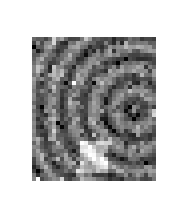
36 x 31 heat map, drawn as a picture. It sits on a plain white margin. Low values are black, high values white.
The ninth with the highest average is the bottom middle. An odd patch, higher than its surroundings, sits in the bottom middle. No overall slope runs across the table. Rings spread out from the middle right.
